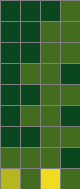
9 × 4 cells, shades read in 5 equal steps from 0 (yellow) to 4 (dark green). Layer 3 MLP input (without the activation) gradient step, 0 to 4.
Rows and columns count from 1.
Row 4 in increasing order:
3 3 4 4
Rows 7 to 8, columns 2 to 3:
4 3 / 3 3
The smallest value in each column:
1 3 0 3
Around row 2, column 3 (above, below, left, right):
4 3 4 3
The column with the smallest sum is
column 3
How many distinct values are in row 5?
2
